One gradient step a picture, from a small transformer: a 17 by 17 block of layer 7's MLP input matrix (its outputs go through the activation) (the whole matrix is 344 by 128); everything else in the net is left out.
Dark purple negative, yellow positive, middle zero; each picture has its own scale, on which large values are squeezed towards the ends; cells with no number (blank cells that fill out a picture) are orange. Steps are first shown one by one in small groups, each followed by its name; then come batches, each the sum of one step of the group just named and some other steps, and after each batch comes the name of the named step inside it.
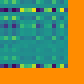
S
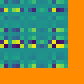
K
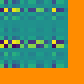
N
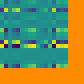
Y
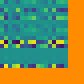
Y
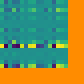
N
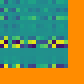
S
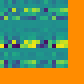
N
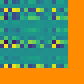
Y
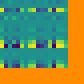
N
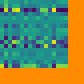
N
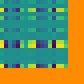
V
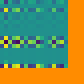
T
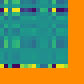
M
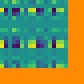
V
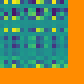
M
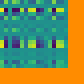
V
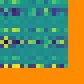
T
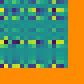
T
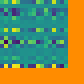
T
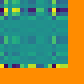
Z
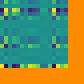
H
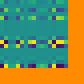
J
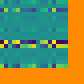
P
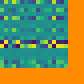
P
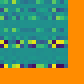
J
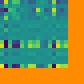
Z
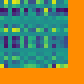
Z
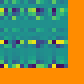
J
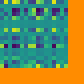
H
